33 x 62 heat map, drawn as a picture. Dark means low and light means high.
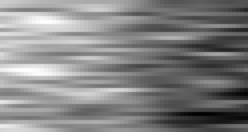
The top left is the ninth with the highest average. The grain runs across in streaks. The ninth with the lowest average is the bottom right. Overall the values sit about 50% of the way up the scale. The field climbs toward the left.
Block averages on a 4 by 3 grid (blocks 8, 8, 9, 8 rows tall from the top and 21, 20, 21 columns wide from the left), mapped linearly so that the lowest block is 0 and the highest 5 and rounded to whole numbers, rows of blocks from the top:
5 3 1
4 3 1
5 3 1
4 2 0
